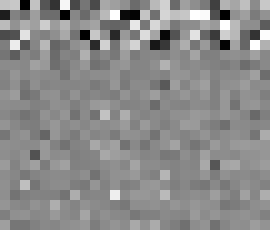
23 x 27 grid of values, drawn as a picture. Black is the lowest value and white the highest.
There is no overall slope. Neither half mirrors the other. Fine speckle covers the field. The bottom part is calmer, past a seam about 20% of the way down. There are no regular stripes.
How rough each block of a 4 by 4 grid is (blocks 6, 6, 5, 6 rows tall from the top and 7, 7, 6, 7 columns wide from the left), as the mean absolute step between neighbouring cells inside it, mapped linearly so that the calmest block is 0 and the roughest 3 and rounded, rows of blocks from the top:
3333
0000
0000
0000
